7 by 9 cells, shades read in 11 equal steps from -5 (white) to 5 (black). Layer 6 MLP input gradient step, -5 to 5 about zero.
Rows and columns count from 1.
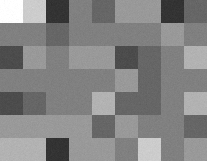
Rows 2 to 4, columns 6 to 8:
0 0 -1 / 2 1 0 / -1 1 0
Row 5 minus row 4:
2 1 0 0 -2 2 0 0 -2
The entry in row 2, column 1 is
0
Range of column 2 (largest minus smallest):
4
